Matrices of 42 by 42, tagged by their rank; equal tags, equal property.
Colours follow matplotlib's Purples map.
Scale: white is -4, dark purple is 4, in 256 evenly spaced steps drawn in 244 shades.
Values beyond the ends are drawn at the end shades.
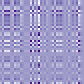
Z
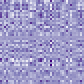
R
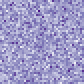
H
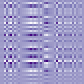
Z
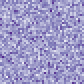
H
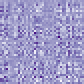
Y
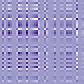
Z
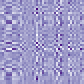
R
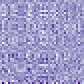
Y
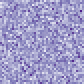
H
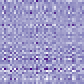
R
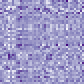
Y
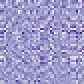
Y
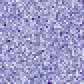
H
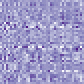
Y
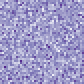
H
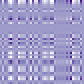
Z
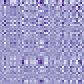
R
